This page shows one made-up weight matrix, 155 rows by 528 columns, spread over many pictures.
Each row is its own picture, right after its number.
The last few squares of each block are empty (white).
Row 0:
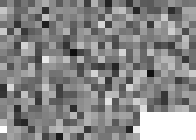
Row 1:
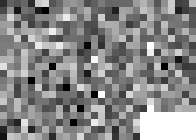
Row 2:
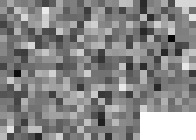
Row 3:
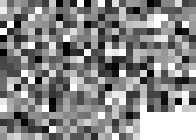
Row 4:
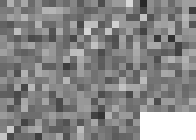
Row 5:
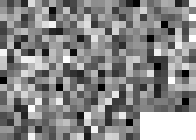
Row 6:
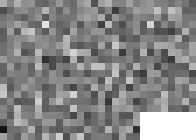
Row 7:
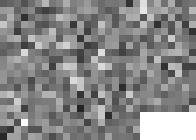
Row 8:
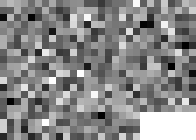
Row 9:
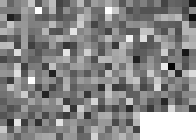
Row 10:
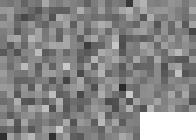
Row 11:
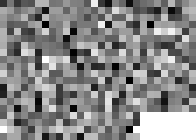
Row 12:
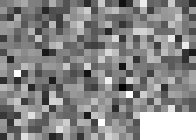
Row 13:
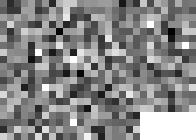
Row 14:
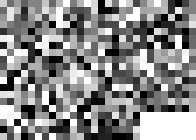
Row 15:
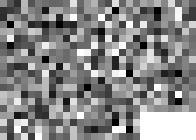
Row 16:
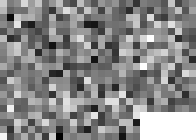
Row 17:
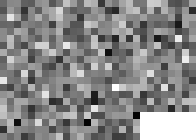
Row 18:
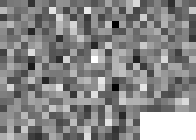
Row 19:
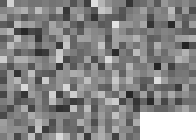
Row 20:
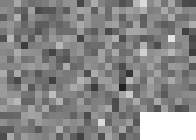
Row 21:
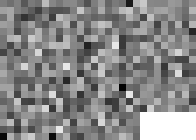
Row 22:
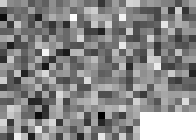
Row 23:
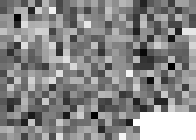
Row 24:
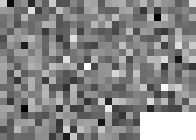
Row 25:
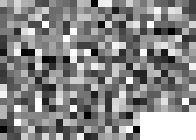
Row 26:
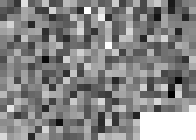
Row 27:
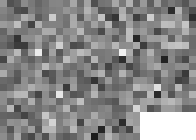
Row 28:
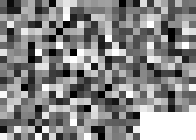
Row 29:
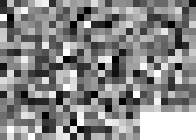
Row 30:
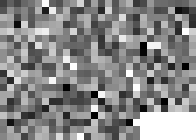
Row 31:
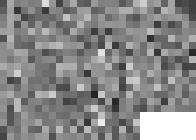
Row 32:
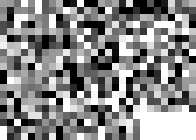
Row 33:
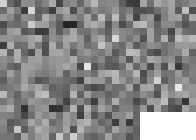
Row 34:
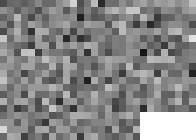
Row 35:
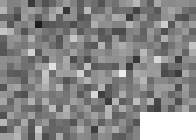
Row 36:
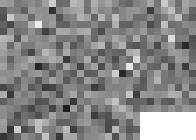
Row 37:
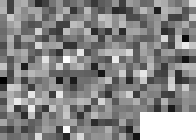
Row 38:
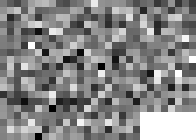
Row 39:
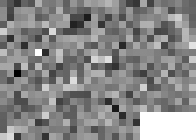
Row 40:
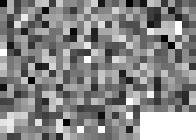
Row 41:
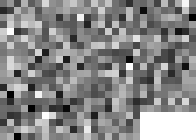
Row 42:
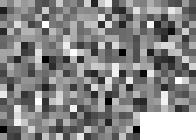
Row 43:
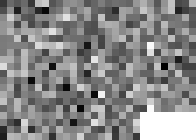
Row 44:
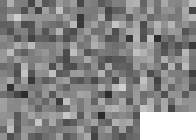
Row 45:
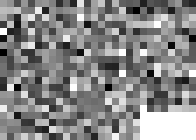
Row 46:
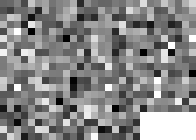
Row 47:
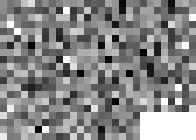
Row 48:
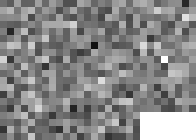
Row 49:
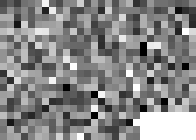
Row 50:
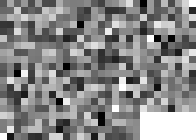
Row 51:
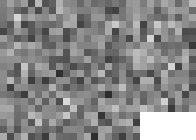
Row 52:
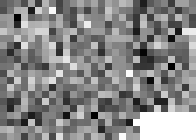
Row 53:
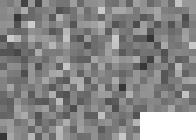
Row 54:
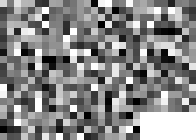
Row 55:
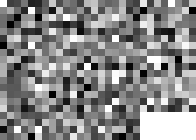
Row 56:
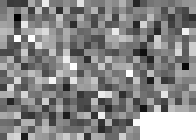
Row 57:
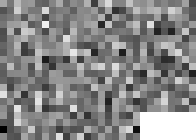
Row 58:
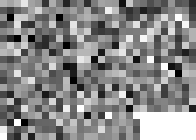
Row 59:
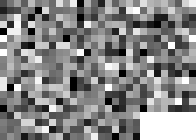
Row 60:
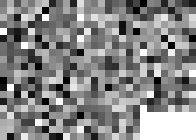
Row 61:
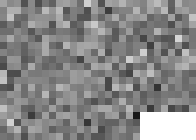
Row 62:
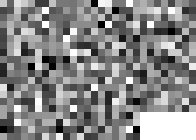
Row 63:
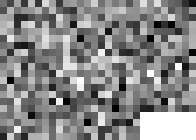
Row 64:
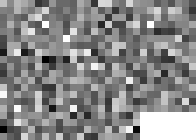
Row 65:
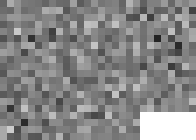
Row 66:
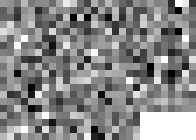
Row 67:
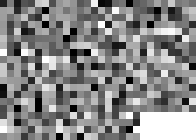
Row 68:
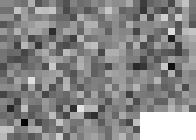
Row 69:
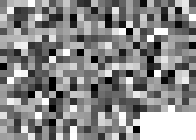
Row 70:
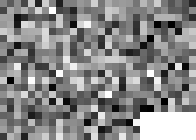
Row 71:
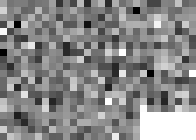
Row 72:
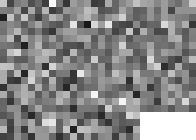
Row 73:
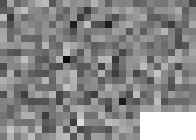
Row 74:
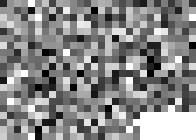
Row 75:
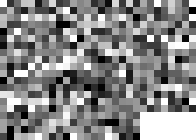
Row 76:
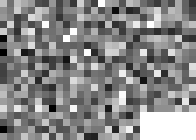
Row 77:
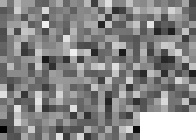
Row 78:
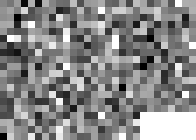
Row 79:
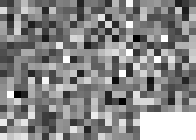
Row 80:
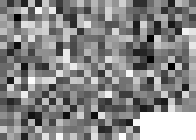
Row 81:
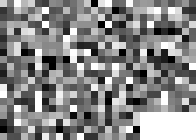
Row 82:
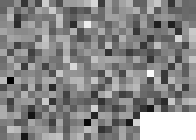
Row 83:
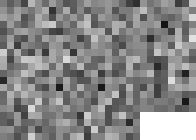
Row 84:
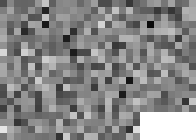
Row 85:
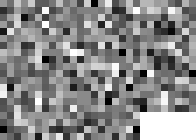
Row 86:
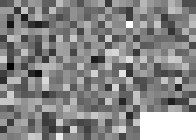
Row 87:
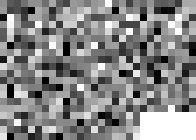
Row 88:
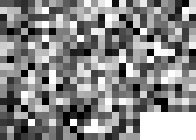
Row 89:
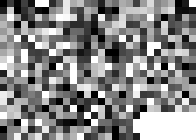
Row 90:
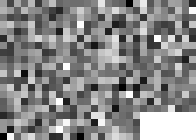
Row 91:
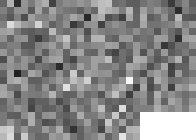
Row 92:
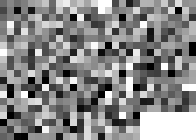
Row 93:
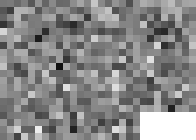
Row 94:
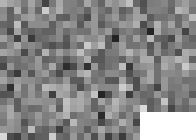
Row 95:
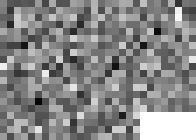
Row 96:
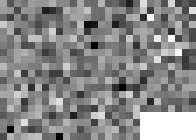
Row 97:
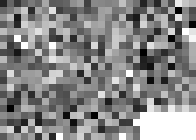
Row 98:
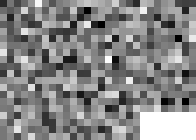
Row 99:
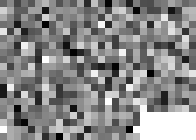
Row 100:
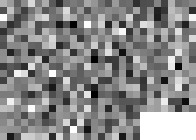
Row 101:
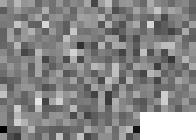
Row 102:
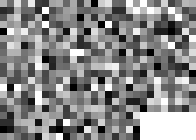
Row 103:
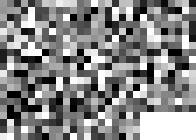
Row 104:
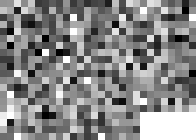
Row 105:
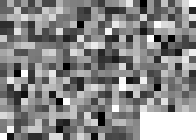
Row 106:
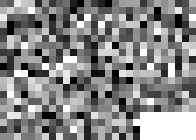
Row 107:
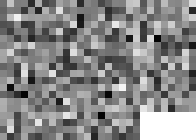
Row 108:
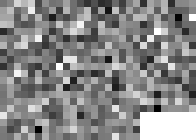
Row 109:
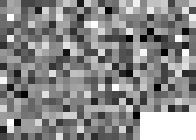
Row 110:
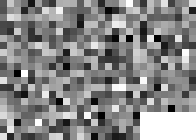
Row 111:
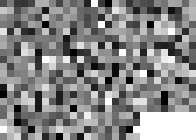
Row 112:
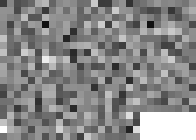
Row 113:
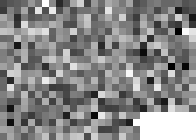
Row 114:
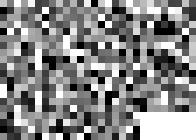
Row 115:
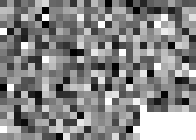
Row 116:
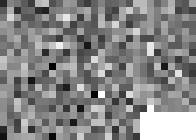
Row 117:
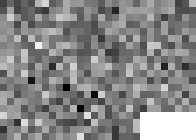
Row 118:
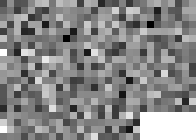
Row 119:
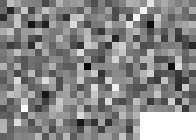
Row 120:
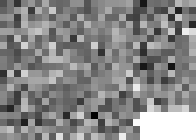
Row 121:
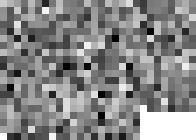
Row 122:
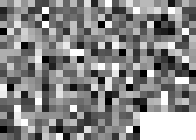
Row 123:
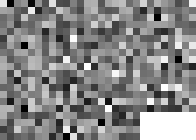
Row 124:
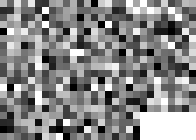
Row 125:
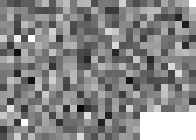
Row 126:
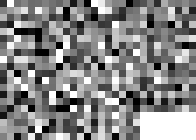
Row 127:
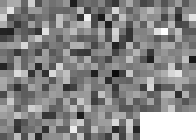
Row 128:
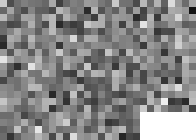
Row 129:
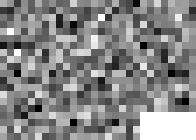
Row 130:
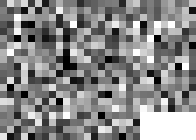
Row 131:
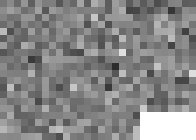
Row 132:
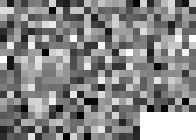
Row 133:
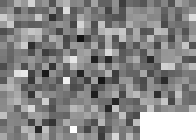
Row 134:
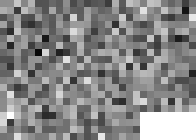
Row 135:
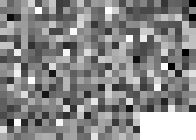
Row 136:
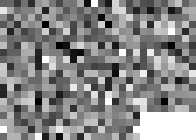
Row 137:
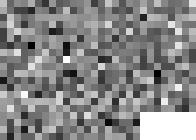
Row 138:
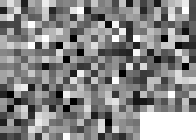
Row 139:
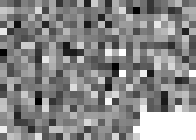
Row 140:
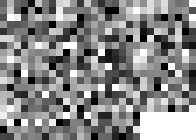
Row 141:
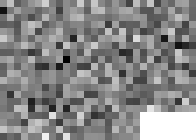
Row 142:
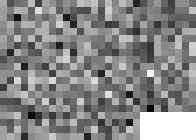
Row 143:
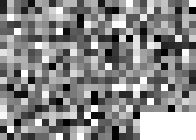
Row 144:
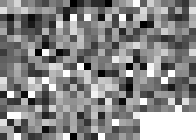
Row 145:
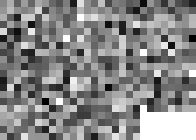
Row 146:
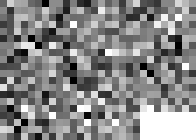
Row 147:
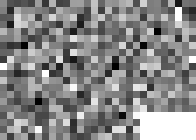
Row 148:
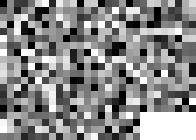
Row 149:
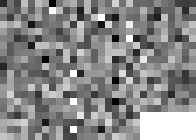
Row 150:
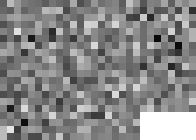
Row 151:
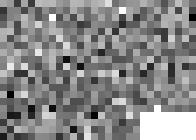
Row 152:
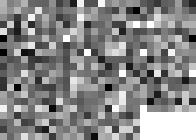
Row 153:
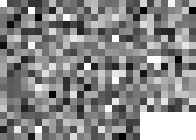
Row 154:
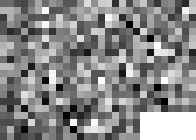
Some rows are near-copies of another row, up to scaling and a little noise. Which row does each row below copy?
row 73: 29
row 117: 89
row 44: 107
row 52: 23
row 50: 105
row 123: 24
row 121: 94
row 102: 124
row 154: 88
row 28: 13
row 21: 10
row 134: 104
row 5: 83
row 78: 53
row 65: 150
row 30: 49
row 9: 135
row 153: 55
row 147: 95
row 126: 19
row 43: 1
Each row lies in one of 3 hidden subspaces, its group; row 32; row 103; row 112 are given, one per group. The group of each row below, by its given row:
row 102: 112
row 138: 103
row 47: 103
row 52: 32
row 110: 32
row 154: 103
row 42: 112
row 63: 32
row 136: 112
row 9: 32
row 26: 103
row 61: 32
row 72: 103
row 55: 103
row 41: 103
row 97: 32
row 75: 103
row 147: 103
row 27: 103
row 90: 32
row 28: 103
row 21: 32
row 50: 32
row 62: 112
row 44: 32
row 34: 112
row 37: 103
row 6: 112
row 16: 32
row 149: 103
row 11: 112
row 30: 32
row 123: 103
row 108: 103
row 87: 103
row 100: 103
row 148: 112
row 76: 112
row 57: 112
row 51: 32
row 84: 112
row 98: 103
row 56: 32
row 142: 32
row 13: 103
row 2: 32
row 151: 103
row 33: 103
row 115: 112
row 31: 32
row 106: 103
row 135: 32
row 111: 112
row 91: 103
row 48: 103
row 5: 103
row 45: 112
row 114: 112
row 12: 32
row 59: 112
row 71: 112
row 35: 103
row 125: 32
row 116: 32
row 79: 103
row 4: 32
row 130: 32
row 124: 112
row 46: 112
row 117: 32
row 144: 103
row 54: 112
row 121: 32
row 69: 103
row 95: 103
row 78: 32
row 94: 32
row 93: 103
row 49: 32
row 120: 32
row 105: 32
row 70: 32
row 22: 103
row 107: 32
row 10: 32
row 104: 103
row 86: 103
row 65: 32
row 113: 32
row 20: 32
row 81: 112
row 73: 103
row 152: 112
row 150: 32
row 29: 103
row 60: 112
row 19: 103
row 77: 112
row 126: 103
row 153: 103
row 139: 112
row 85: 112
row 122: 112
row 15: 103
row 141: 103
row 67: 112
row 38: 103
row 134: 103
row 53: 32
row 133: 103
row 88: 103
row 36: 103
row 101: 112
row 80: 32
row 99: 112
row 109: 32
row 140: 32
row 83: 103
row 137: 103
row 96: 32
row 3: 112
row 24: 103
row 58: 32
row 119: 103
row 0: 112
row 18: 103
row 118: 112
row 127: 103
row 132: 103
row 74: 103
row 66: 103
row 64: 112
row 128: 103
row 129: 103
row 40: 112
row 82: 32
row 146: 32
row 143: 32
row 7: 32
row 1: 32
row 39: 103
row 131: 112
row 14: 32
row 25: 112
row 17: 32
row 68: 32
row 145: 112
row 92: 103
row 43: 32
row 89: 32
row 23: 32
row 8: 103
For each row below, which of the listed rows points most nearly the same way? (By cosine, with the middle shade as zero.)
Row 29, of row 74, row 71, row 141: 141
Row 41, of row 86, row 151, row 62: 151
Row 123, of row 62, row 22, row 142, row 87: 22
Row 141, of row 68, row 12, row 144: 68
